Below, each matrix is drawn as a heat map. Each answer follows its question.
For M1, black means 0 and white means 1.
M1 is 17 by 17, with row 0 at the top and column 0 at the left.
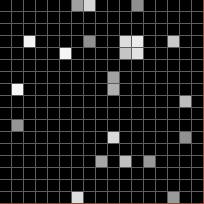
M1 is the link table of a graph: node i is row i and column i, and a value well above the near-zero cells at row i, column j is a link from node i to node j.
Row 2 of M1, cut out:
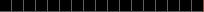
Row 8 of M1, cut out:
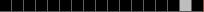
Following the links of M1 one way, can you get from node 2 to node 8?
no
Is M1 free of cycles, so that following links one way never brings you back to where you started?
yes
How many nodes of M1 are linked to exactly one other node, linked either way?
3
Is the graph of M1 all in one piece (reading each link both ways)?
yes
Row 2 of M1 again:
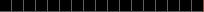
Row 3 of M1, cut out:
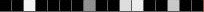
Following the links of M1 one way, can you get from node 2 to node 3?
no
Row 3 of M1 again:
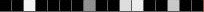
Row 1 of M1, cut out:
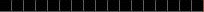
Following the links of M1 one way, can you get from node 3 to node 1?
yes
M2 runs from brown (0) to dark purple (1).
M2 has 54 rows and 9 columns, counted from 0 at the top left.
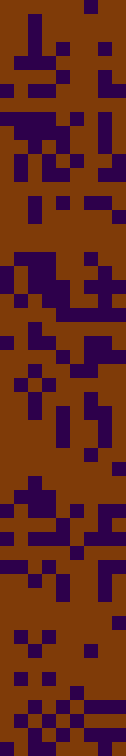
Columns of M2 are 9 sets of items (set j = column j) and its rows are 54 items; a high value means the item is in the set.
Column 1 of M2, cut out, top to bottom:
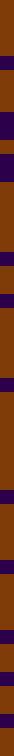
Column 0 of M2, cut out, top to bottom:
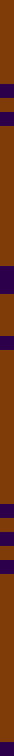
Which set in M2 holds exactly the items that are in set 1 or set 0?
3
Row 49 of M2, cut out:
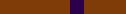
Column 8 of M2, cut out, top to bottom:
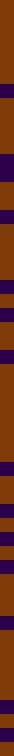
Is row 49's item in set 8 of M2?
no
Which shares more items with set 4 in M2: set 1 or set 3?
set 3
